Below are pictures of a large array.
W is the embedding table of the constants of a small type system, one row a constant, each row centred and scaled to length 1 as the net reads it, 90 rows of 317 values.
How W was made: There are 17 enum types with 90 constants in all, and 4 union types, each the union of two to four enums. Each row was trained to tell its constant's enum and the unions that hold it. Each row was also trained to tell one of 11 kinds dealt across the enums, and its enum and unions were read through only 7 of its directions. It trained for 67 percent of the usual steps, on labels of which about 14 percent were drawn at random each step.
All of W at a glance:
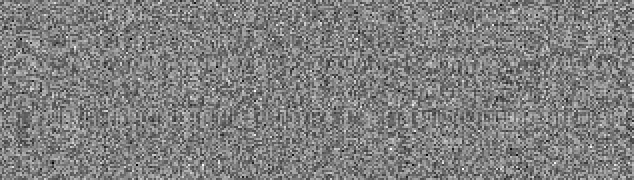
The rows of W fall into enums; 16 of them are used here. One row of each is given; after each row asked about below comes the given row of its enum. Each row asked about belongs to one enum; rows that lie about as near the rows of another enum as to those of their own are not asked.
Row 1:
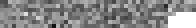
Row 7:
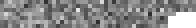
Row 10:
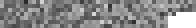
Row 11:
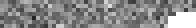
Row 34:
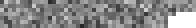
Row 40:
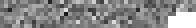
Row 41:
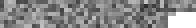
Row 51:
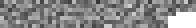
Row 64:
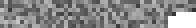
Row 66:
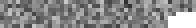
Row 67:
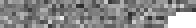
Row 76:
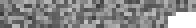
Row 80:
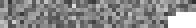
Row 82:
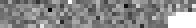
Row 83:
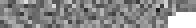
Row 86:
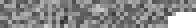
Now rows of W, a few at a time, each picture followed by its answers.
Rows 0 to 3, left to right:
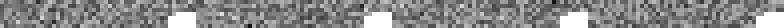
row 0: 67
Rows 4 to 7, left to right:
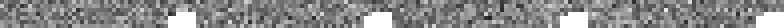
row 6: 10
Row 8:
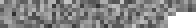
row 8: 67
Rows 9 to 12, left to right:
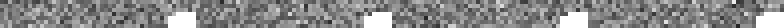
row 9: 82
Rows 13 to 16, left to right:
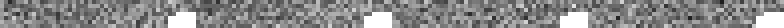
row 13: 64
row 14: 67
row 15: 51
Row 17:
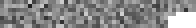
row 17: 41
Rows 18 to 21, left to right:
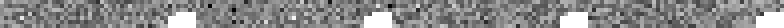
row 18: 64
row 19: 11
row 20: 80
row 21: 64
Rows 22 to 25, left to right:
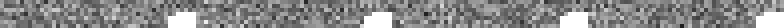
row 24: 86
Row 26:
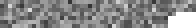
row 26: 1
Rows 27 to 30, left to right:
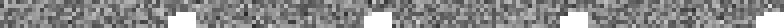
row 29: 11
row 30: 51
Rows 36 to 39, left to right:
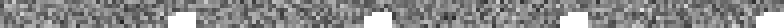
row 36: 41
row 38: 11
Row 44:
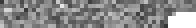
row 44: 80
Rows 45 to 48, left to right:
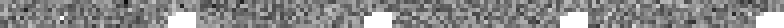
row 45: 7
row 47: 41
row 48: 40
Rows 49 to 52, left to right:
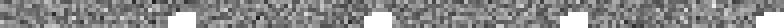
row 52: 76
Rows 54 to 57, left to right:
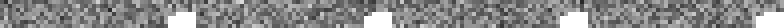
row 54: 82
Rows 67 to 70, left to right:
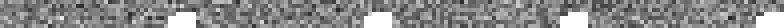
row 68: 83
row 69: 51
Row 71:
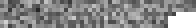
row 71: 11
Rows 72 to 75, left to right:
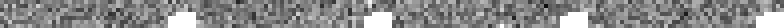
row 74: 34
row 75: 80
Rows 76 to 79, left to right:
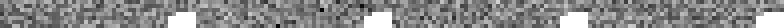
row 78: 67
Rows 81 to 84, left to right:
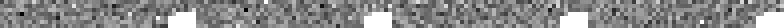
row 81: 80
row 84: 7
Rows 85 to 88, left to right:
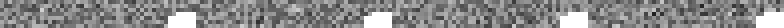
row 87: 41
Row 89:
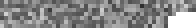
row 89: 64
